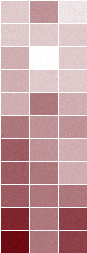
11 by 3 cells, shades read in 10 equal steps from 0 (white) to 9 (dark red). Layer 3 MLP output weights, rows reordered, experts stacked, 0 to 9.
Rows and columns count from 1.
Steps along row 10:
down up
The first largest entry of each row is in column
2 1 1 1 2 1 1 1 1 1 1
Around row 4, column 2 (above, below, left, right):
0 5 3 2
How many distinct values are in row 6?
2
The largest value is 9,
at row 11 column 1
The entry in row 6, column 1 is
5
